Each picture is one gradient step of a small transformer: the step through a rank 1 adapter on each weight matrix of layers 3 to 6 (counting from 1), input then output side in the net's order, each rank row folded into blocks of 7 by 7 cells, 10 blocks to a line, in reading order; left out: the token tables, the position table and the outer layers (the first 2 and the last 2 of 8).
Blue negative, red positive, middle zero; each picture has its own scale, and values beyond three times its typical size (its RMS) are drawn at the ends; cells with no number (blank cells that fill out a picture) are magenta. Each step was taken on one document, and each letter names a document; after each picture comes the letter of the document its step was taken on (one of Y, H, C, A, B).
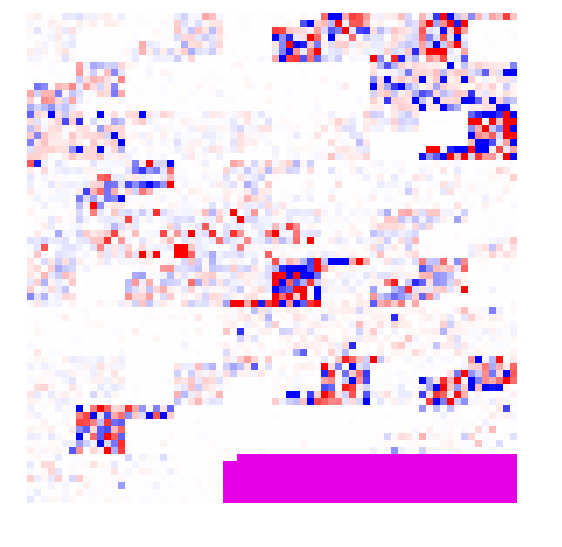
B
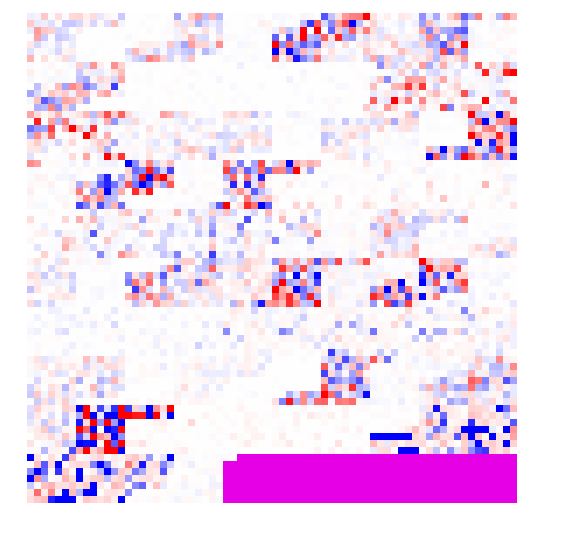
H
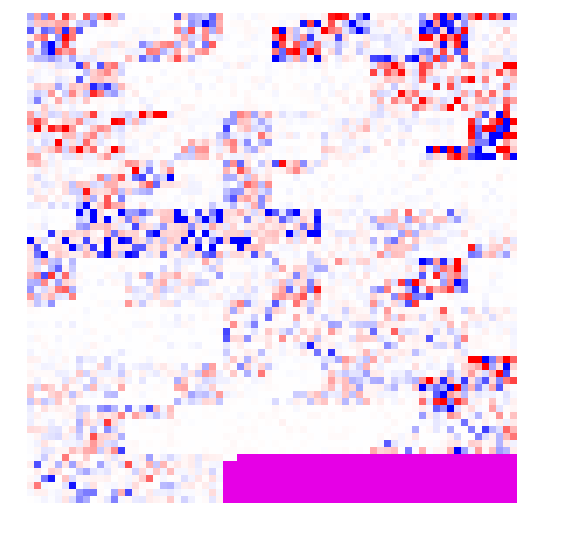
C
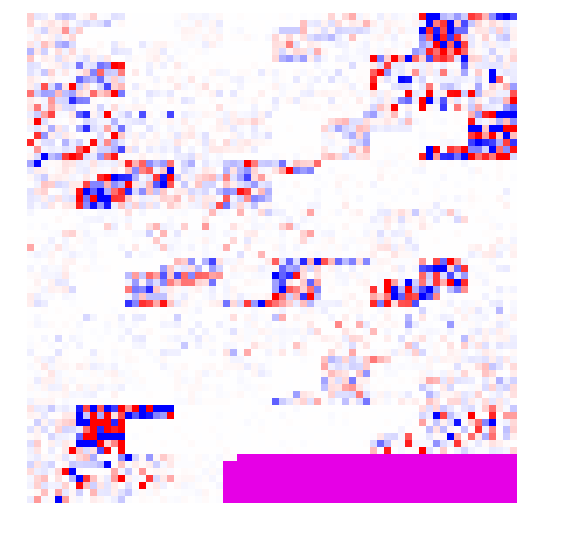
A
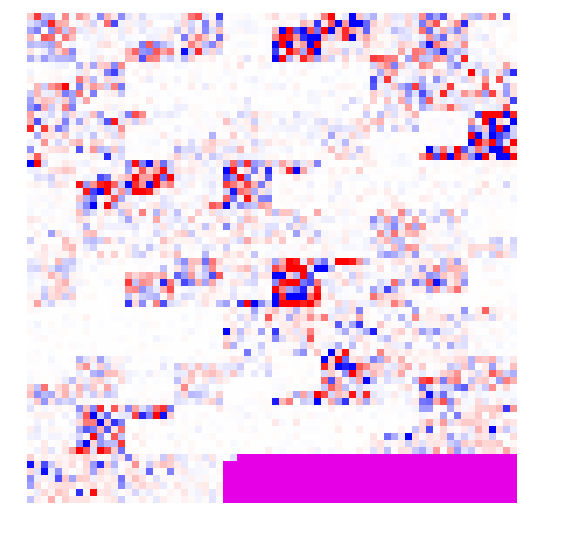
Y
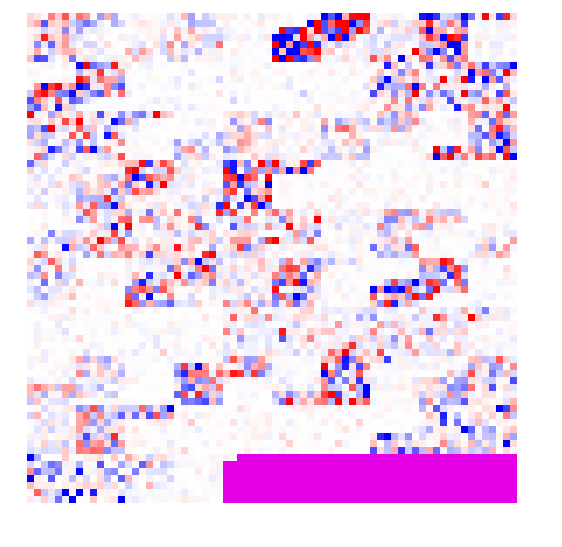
H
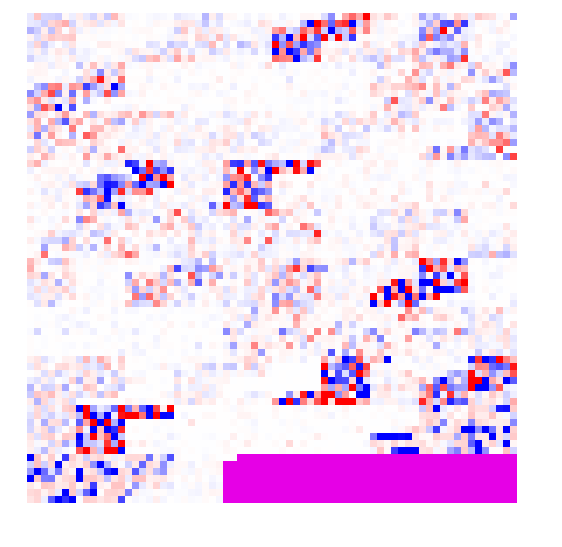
H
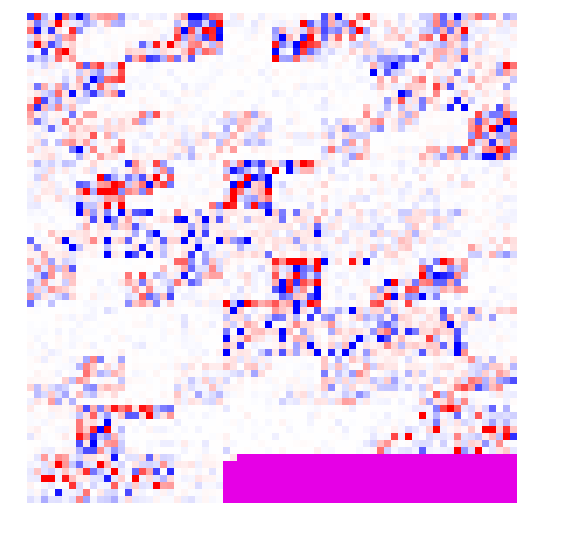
C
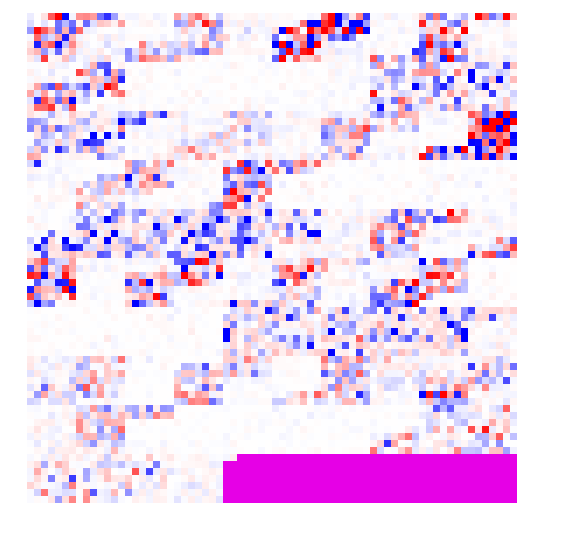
C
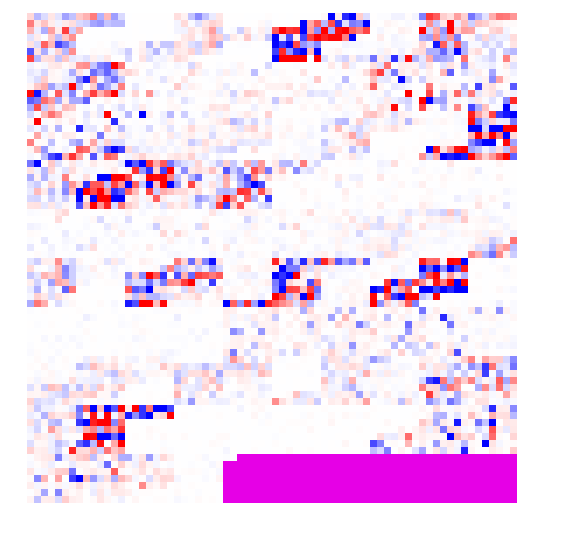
A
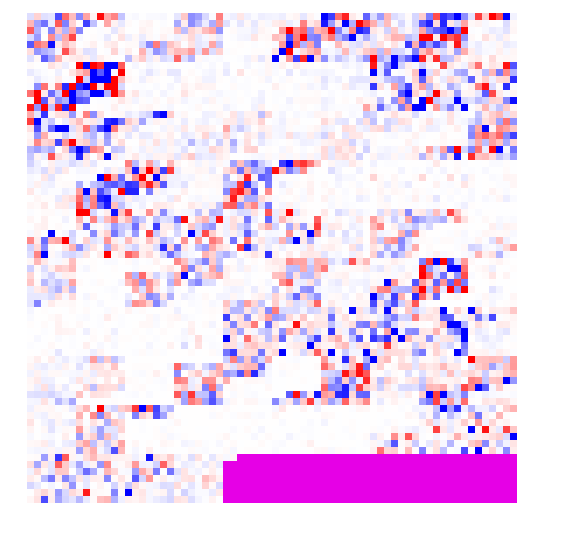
C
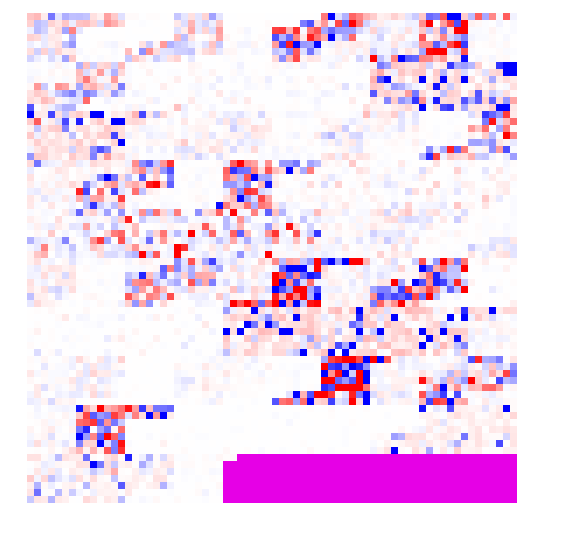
B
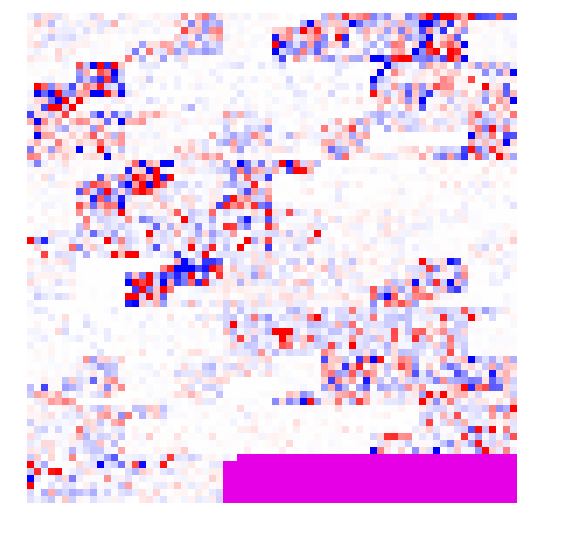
Y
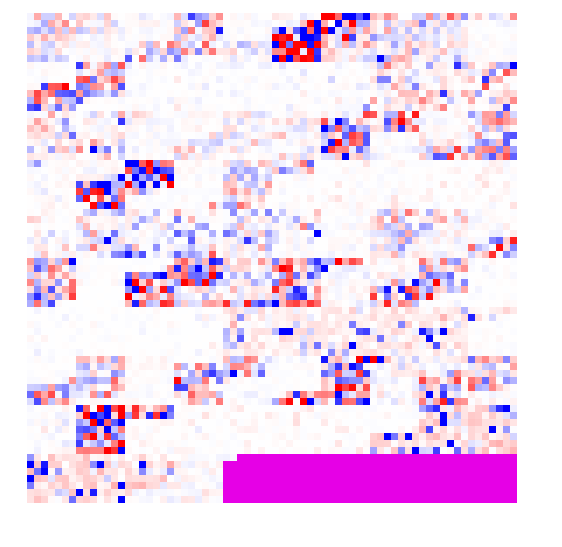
Y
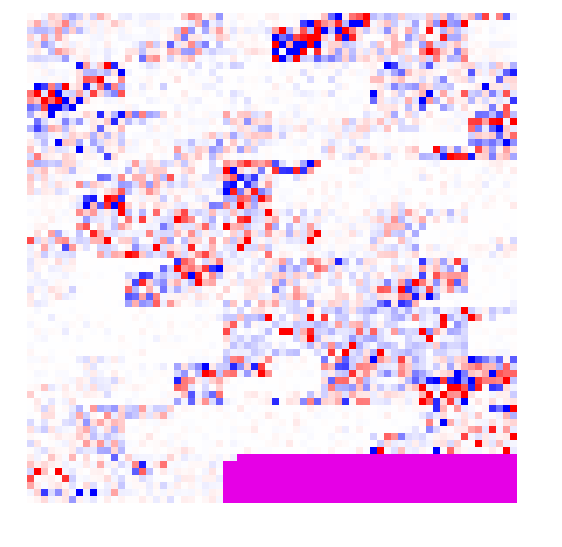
Y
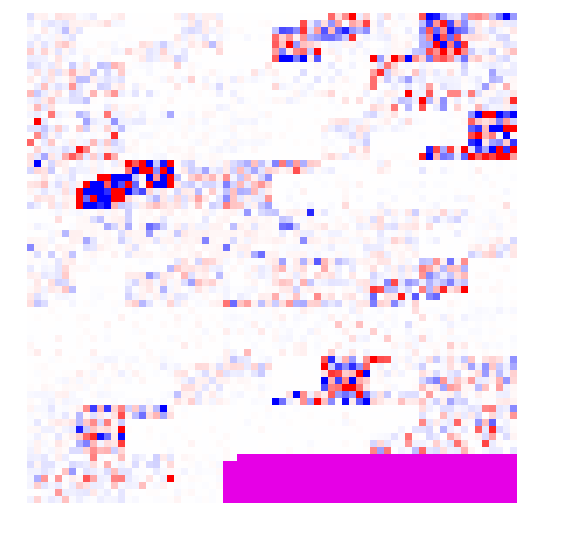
A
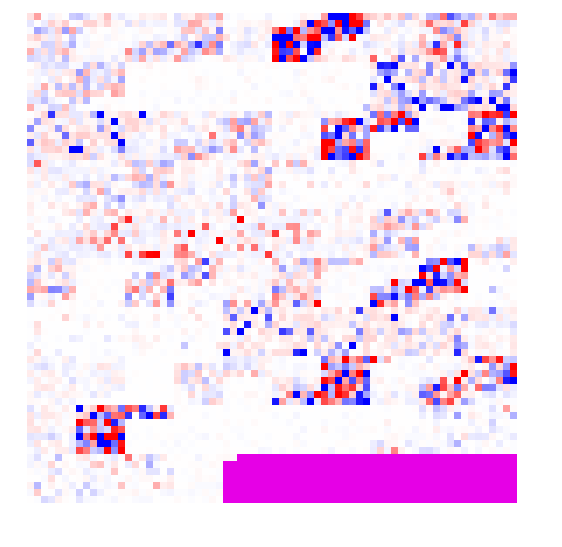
B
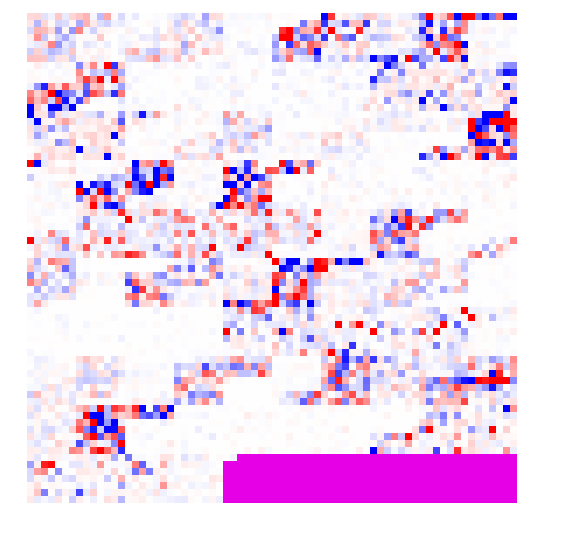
Y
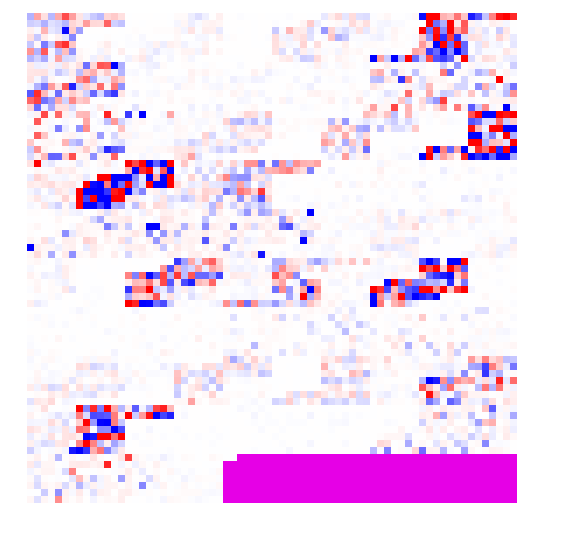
A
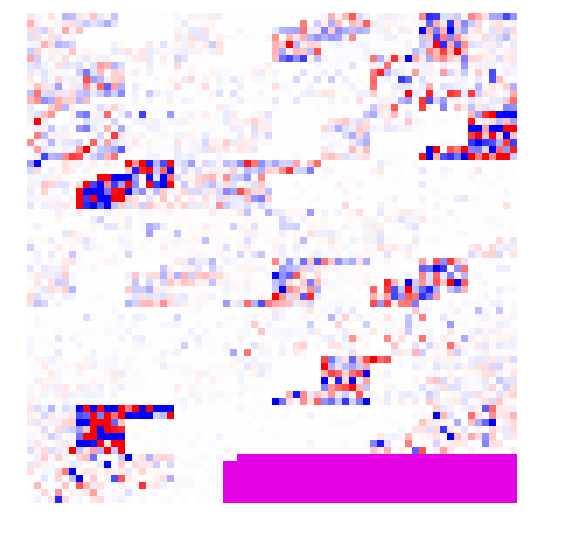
A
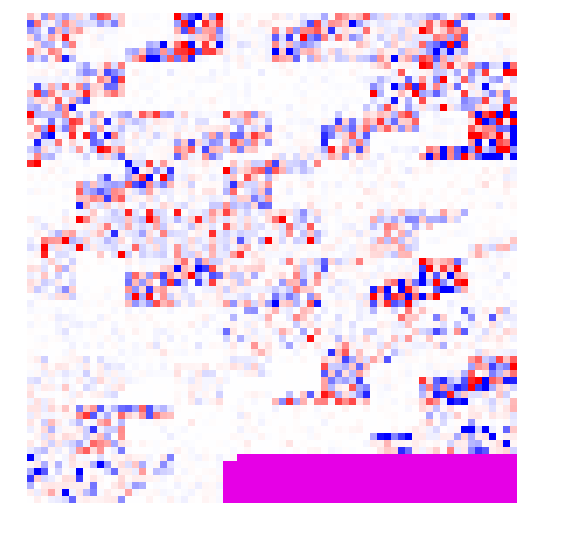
H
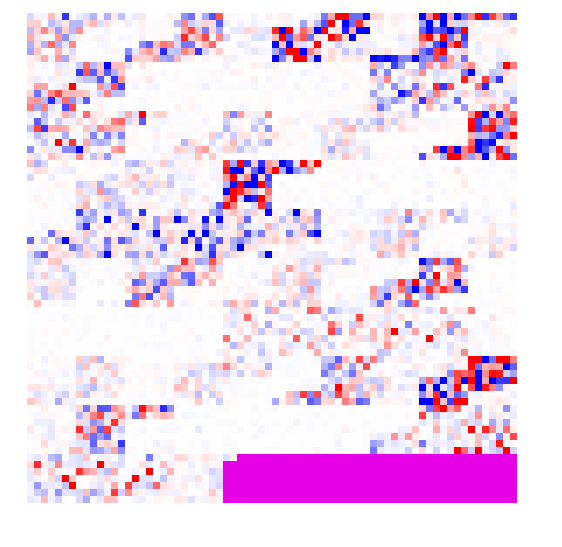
C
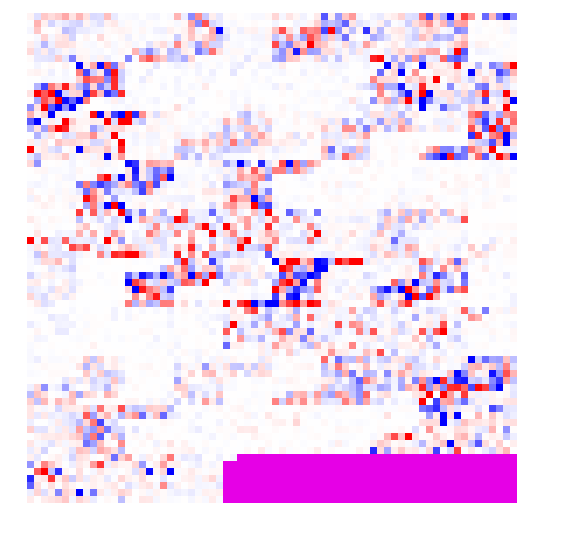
Y
